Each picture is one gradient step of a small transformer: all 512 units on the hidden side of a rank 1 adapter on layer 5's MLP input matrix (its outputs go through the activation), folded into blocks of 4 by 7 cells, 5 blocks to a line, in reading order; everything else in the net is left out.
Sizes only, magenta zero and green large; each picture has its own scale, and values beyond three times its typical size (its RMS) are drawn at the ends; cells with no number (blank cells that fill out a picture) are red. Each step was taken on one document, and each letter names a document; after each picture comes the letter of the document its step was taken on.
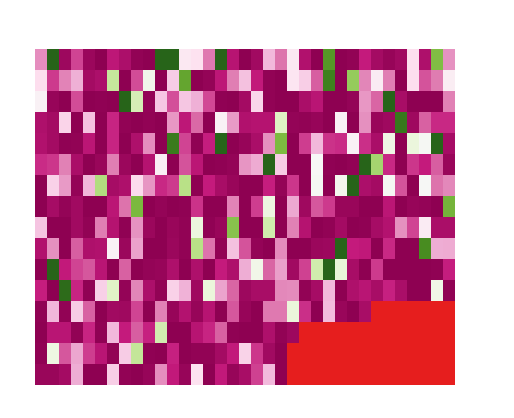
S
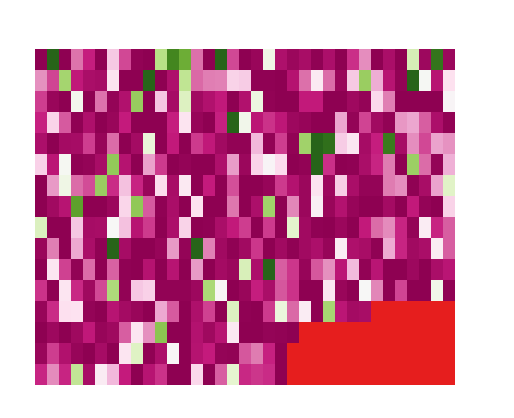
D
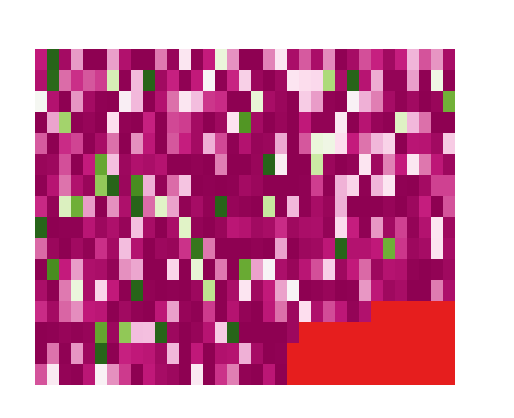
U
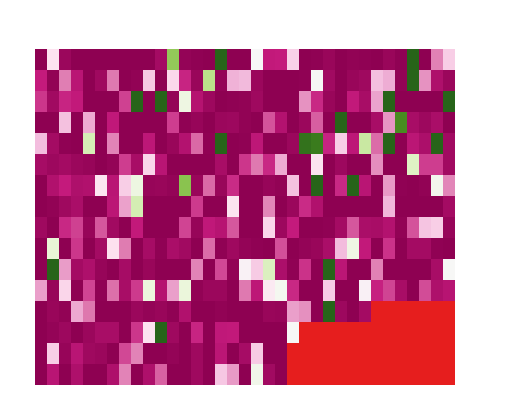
S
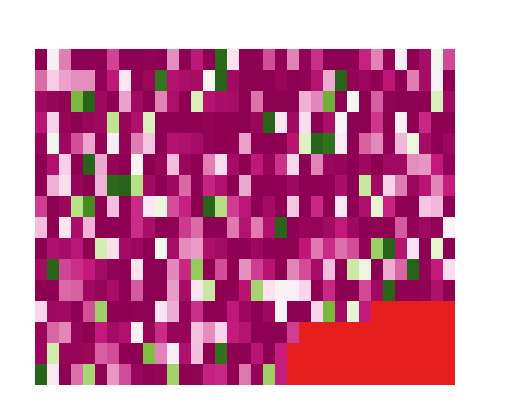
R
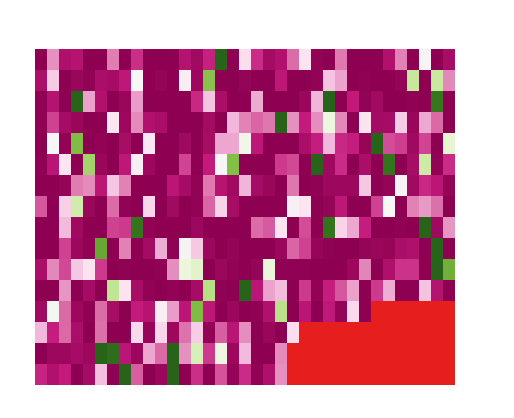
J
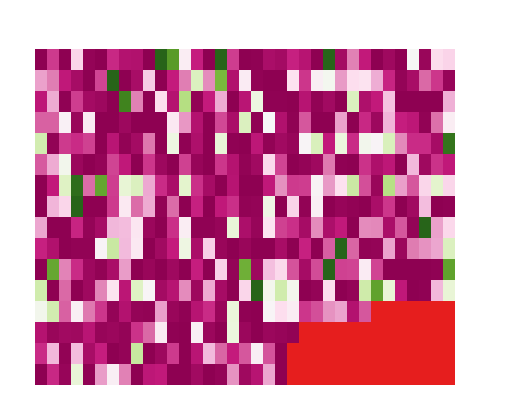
D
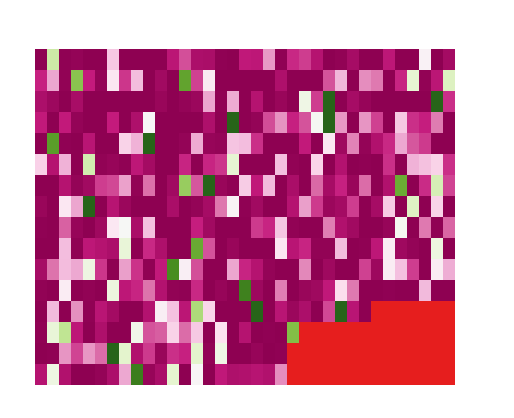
J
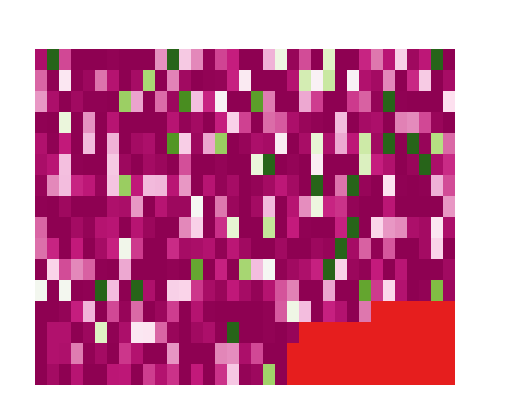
U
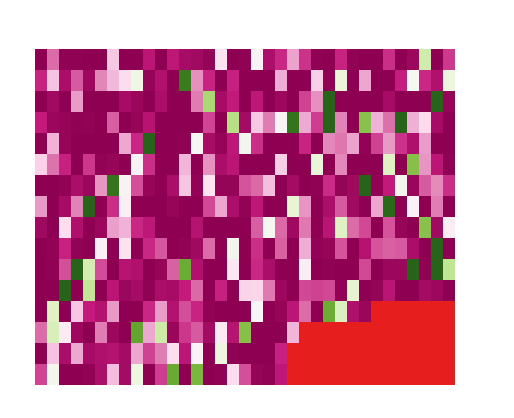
J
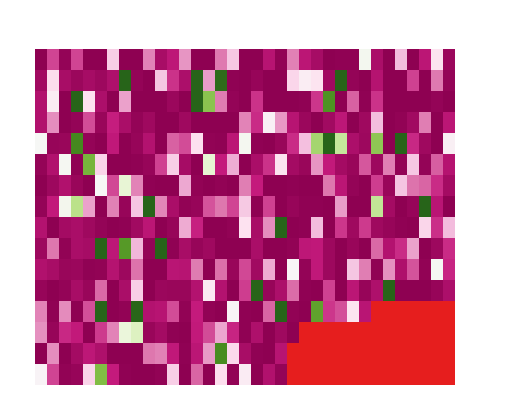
R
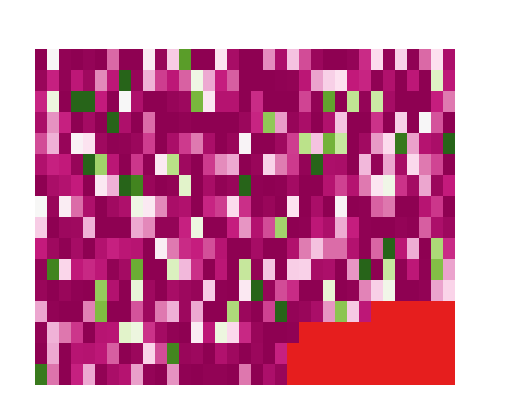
R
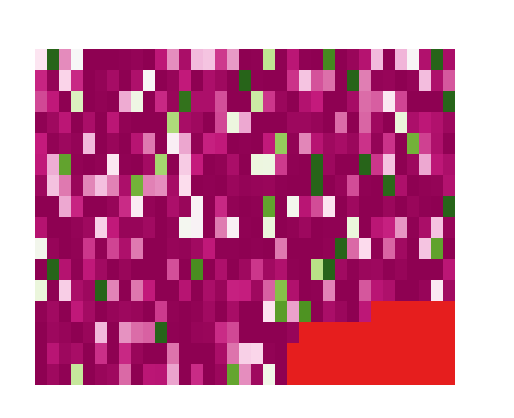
U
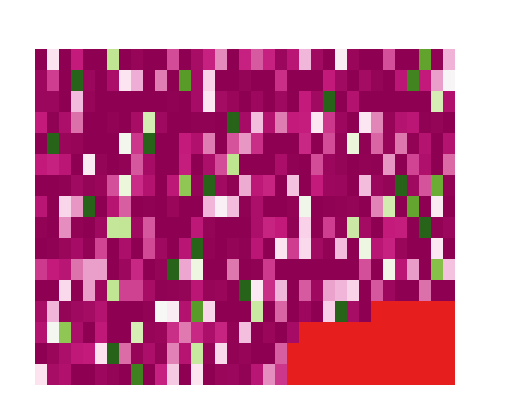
J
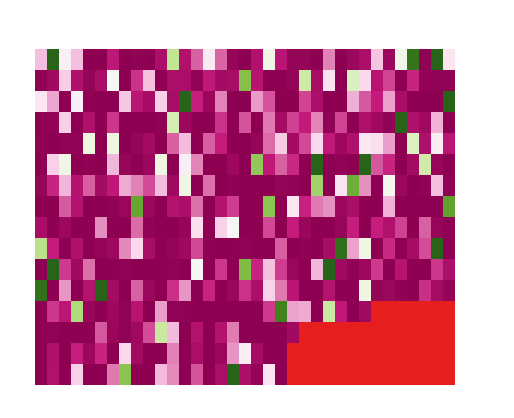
U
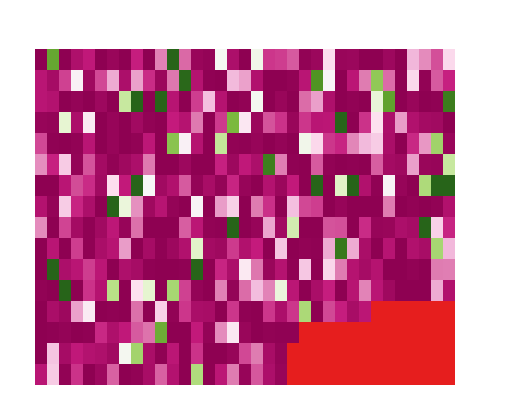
S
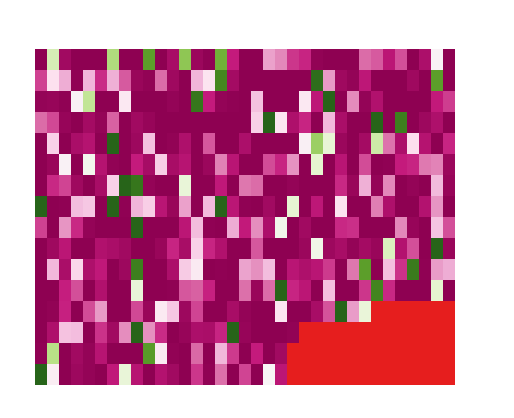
R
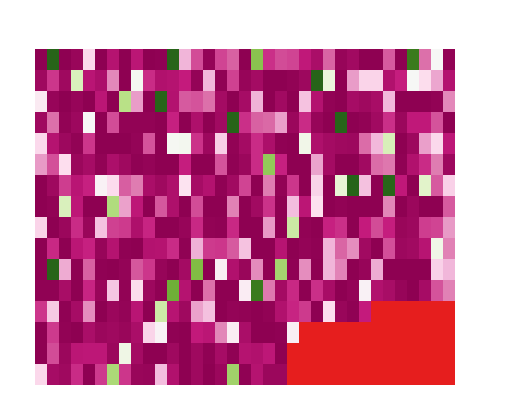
S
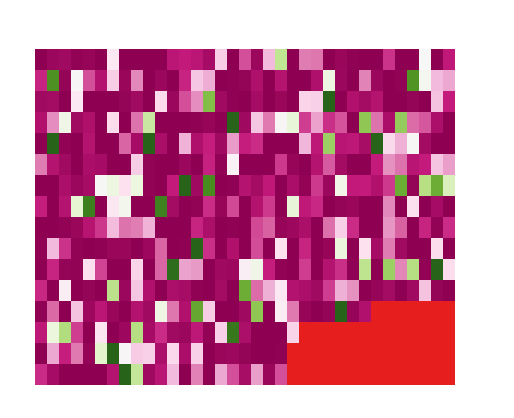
J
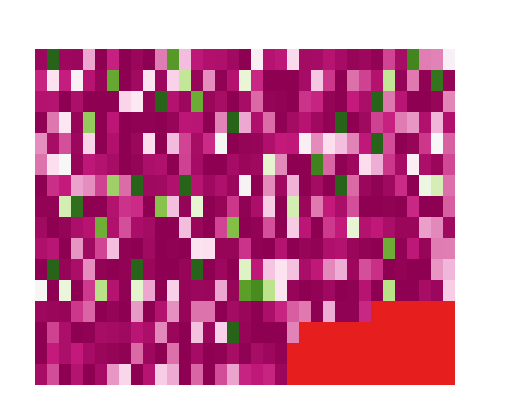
S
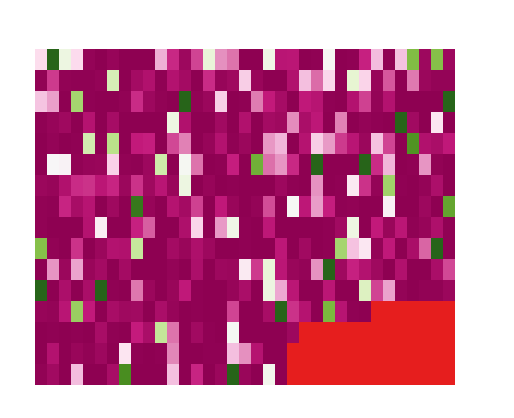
U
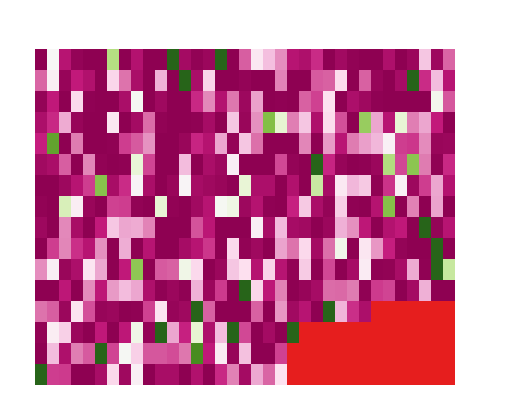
J
